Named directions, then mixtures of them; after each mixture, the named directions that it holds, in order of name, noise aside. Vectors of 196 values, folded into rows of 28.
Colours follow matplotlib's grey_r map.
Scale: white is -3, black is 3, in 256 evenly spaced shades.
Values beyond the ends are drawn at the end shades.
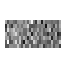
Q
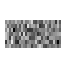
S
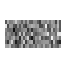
Q, S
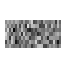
S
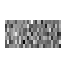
Q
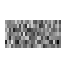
S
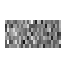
Q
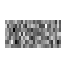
Q, S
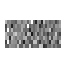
Q, S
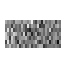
Q, S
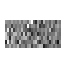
Q, S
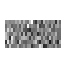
Q, S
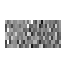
Q, S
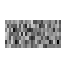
S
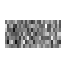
Q, S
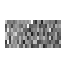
Q, S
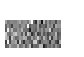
Q, S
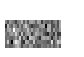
Q, S
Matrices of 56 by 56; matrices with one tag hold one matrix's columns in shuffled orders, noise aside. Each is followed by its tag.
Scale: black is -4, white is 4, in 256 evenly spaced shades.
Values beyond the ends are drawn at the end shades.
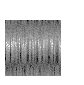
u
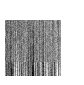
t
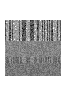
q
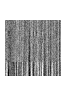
t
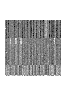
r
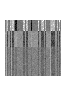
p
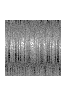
u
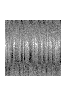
u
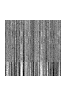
t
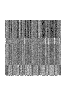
r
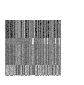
r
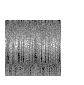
u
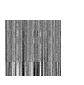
t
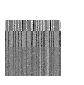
p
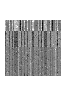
p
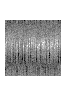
u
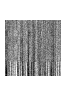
t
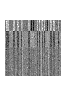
p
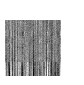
t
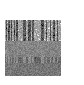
q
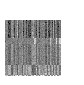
r
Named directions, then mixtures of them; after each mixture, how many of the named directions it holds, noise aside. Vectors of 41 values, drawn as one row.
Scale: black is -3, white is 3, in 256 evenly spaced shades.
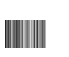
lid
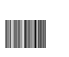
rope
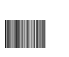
one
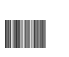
two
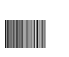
two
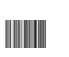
one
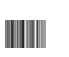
one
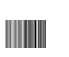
two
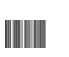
two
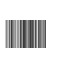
one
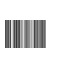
two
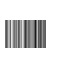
one
